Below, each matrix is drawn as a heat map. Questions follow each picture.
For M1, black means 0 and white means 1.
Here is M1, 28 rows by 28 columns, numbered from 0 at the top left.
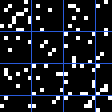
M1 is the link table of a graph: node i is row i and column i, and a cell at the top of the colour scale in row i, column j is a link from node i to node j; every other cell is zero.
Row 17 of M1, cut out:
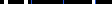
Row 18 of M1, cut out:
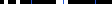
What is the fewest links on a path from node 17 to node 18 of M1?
2
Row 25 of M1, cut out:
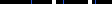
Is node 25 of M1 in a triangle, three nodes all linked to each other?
no
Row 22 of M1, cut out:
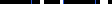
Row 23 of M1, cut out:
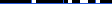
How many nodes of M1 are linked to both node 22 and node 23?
0
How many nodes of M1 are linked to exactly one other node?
1
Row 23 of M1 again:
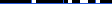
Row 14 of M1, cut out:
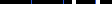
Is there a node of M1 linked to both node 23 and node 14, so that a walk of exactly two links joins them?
yes
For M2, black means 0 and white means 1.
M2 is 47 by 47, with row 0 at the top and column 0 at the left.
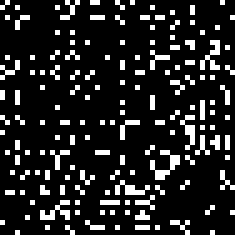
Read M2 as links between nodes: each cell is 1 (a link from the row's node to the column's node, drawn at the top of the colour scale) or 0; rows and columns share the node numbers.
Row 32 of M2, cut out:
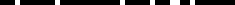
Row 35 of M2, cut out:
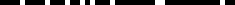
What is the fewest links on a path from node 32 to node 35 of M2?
1
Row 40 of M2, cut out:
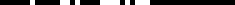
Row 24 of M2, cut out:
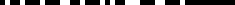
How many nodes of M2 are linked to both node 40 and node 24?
6
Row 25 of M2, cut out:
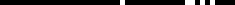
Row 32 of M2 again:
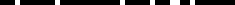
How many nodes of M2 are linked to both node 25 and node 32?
2
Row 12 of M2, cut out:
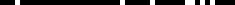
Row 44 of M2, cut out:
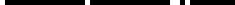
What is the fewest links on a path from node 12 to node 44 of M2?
2
